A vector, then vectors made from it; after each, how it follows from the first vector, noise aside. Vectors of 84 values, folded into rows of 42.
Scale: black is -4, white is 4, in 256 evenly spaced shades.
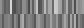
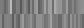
shrunk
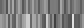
reversed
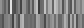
copied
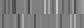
partly zeroed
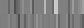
partly zeroed
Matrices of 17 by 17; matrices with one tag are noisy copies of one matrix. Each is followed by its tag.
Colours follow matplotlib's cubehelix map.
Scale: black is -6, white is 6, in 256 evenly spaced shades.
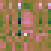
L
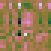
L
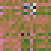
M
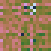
M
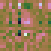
L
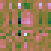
L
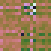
M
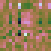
L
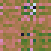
M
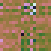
M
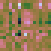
L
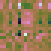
L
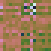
M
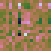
L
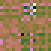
M
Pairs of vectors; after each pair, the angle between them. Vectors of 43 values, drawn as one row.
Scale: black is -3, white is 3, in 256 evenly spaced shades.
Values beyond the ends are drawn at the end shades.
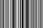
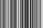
partly aligned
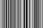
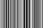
nearly parallel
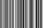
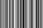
nearly parallel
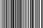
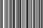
orthogonal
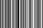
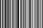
nearly parallel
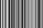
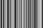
partly opposed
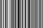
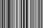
nearly opposite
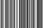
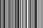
nearly opposite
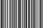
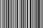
nearly opposite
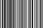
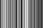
orthogonal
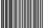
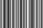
partly opposed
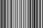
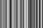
partly aligned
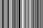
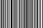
orthogonal
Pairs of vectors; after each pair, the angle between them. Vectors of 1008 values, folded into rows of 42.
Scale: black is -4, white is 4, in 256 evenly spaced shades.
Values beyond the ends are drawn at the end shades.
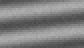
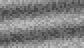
nearly opposite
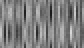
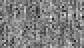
partly opposed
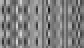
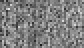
partly opposed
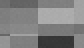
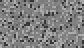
orthogonal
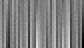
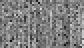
partly opposed
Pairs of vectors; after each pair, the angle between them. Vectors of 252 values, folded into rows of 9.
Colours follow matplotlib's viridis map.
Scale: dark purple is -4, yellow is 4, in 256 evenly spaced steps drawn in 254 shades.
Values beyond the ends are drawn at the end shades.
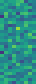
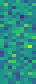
partly aligned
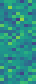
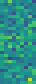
partly aligned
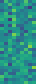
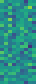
nearly opposite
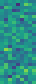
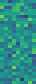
partly opposed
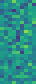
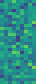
nearly parallel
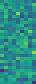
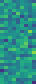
nearly parallel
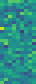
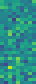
orthogonal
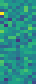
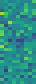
partly aligned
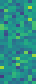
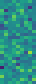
nearly opposite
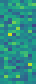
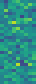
partly aligned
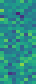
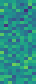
partly aligned
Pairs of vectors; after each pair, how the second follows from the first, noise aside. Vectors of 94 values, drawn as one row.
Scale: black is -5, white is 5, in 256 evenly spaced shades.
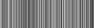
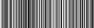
scaled up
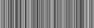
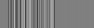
partly zeroed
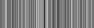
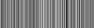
shuffled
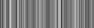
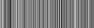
sign-scrambled
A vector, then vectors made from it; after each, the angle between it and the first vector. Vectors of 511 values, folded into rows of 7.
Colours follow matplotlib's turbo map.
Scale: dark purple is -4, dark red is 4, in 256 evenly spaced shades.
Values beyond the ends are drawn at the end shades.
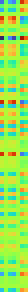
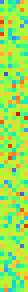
partly aligned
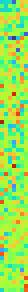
partly aligned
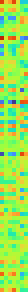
nearly opposite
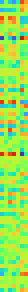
nearly parallel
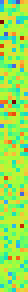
partly aligned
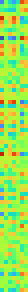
nearly parallel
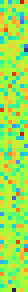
partly aligned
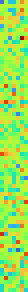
partly aligned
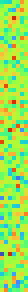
partly aligned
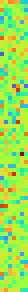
partly opposed
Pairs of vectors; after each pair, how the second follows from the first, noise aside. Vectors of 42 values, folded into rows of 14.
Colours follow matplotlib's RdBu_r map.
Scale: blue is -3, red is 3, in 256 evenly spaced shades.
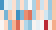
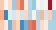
wrapped around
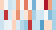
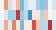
wrapped around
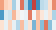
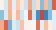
wrapped around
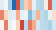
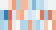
wrapped around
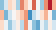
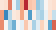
wrapped around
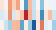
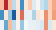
wrapped around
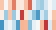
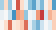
wrapped around
